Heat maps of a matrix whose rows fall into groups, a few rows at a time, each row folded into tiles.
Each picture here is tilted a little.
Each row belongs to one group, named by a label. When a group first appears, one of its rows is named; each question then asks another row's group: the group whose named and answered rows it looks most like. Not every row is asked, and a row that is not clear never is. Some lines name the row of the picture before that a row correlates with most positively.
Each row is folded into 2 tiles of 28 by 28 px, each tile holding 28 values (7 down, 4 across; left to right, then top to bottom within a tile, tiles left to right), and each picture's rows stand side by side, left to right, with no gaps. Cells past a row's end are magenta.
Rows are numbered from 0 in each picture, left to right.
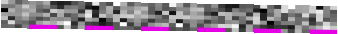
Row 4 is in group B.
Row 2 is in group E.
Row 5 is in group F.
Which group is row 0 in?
E
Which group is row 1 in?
B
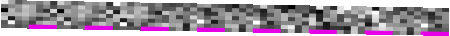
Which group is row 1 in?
E
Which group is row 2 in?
E
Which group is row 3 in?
B
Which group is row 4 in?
B
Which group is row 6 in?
F
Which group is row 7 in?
B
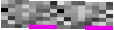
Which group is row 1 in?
E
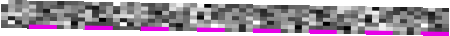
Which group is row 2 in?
E
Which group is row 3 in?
F
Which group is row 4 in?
B
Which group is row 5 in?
B
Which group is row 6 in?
F
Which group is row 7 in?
B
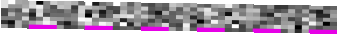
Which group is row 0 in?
F
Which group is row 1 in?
F
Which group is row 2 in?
E
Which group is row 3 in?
F
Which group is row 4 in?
E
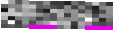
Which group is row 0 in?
E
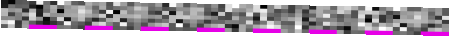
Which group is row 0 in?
B
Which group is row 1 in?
E
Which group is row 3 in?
E
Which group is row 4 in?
F
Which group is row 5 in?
F
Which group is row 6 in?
F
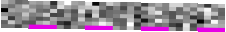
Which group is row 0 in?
E
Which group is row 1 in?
F
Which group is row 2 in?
F
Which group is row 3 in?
F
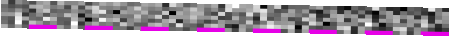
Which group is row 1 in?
F
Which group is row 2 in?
E
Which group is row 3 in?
E
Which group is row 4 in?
F
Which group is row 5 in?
B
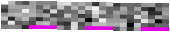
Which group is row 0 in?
E
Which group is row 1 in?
F
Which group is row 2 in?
B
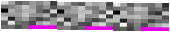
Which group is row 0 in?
E
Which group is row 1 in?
E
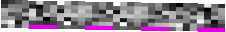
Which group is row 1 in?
E
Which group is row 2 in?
E
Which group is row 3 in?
B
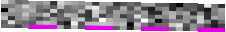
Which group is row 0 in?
E
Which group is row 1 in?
F
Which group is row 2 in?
B
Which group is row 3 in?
B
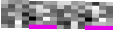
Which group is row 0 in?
F
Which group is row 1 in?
F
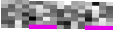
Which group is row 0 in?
F
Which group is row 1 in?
F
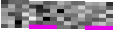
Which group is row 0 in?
B
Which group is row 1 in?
E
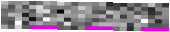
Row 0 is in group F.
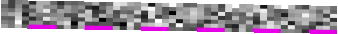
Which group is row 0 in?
F
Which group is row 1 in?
B
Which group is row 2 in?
F
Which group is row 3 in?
E
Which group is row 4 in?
F
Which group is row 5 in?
E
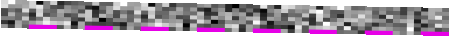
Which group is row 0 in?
F
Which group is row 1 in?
B
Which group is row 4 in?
B
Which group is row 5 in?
F
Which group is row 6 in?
E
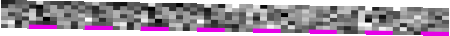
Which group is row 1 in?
B
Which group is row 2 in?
B
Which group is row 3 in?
B
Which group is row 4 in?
F
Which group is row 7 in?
E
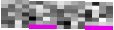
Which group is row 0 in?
F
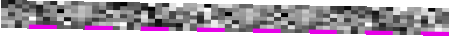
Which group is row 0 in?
B
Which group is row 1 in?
E
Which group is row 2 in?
B
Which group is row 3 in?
F
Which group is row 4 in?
E
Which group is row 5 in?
E
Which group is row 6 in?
B
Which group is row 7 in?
F
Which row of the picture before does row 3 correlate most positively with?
1
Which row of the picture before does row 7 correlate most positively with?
1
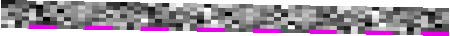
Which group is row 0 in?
B
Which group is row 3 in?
F
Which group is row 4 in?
E
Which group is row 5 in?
E
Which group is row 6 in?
F
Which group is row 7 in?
B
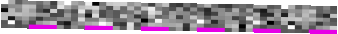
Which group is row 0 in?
E
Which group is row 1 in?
F
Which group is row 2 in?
F
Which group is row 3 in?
B
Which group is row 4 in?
B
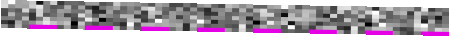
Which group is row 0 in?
F
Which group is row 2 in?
F
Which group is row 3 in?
B
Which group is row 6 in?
F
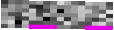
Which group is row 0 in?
B
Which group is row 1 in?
E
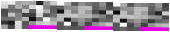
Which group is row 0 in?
F
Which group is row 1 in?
E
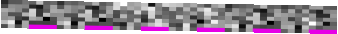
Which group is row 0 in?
B
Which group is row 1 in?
B
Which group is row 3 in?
F
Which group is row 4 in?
B
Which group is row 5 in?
B
